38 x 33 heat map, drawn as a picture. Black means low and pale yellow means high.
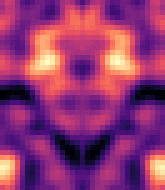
Lone odd cells: none. Ninth with the lowest average: bottom middle. Grain: blotchy. Mirror symmetry: left to right.
